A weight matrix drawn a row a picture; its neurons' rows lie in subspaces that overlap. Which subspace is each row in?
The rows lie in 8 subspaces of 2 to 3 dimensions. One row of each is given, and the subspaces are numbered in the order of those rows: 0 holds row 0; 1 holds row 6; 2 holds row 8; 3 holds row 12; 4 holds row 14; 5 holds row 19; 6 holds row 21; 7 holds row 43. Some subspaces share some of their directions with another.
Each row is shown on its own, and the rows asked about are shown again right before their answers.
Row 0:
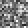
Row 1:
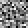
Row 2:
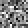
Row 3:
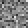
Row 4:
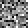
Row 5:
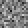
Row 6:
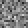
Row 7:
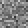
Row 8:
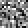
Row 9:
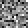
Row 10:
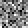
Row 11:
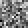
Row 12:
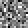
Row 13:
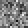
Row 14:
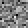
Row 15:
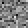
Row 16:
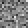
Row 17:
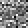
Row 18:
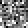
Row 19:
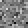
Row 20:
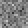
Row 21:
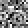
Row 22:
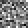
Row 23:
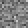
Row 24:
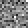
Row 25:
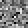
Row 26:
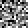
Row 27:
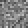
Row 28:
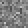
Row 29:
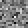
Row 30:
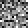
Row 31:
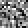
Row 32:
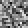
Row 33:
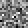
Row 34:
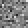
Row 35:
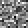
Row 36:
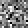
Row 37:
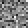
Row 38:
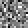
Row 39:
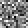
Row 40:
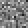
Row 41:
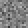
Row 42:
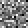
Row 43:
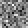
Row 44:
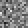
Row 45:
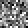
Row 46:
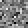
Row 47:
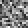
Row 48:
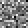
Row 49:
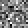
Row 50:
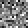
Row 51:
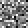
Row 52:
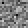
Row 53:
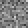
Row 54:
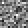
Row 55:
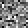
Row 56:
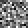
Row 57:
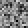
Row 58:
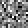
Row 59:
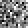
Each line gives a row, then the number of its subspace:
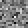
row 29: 5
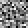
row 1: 3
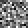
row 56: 3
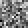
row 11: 5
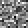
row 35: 4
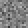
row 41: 3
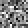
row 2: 6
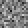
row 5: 1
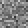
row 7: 2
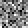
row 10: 7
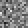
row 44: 1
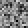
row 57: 0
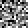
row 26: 7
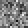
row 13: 0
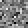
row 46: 5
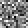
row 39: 7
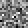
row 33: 5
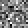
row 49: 6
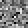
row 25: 5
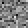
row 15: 4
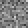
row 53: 6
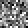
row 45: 0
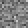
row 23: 0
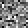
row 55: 6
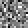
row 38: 3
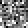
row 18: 5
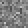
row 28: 5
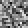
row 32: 2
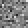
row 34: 6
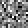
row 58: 3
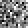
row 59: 6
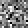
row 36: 6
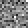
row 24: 6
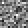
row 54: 4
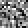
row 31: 2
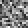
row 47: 2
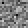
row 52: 4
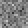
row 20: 7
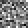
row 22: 3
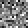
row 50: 0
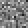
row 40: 2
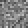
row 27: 4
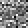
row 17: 1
